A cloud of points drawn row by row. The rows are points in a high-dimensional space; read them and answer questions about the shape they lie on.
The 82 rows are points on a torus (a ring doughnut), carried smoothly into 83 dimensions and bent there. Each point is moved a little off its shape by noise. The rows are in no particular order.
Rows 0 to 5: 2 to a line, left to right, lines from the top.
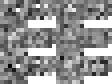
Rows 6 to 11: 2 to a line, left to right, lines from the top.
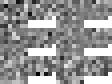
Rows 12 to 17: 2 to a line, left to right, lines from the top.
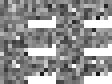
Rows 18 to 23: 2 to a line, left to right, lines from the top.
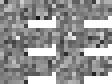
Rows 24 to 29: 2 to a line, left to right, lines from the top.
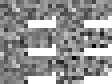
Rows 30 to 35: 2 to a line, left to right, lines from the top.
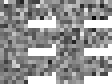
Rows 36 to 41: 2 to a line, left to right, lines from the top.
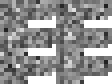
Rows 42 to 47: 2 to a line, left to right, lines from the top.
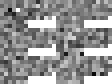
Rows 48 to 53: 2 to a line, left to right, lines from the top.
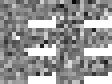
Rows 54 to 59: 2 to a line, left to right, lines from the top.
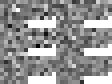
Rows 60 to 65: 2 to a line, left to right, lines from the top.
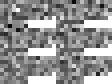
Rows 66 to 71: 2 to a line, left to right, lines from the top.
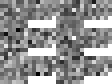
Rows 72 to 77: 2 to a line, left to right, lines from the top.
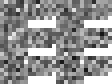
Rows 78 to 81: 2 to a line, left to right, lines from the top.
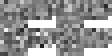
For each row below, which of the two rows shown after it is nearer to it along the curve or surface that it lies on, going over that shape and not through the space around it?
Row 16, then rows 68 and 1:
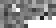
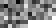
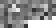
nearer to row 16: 1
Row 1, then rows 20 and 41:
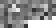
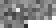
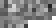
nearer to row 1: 41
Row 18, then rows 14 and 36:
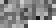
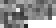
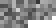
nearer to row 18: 14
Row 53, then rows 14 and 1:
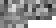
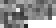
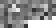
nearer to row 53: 1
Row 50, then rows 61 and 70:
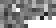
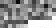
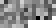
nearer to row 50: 70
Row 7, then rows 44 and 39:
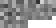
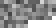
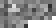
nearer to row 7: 44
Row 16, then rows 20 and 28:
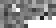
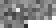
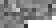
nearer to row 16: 28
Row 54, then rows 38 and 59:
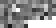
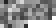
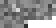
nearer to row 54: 38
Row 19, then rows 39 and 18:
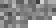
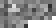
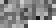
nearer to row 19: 18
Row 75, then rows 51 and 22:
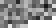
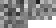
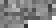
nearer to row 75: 51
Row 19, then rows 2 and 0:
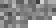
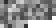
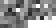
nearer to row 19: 0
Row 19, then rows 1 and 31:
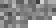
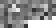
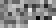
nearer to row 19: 31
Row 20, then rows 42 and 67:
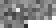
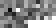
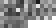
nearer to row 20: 42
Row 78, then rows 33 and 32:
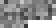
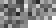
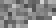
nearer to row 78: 32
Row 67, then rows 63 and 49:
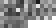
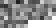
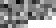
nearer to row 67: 49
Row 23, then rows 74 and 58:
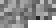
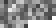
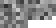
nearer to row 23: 58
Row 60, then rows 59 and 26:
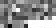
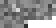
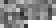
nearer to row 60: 26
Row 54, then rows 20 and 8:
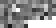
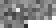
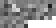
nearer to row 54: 8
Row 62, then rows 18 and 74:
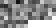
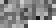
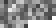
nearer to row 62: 18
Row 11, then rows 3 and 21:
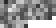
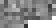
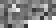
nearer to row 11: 21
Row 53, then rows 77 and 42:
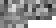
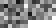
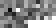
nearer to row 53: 42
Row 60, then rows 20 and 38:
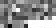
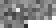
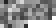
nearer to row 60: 38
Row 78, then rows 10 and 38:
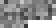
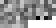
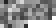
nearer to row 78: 10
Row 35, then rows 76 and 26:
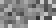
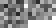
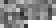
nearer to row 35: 76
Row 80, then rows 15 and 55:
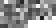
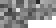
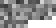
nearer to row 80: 55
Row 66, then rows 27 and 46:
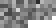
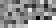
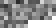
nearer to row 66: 46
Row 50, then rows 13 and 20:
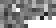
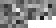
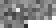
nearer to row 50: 13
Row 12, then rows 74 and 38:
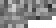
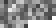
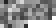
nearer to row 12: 74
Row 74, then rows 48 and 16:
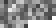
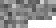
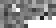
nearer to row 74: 16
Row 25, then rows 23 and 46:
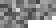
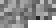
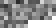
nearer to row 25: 46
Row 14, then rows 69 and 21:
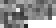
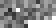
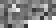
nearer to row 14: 69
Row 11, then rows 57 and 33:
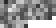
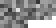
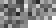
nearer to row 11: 57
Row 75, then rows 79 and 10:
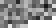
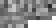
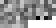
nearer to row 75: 10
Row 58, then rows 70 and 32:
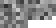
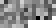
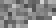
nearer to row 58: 32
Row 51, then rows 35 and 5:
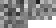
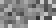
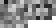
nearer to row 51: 35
